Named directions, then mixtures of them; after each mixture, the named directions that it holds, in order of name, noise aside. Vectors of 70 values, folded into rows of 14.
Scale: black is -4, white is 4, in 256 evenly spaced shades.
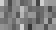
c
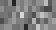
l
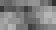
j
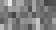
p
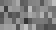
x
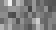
p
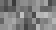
j, l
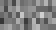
l, x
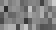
x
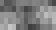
j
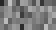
c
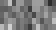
j, l, p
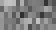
l, p, x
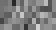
l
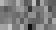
c, j, p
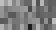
c, p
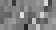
l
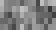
c, j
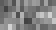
j, l, x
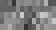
j, l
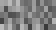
c, p, x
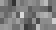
c, j, l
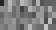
c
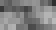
j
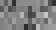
j, l, x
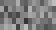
x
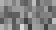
c, p, x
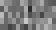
x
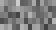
c, p, x
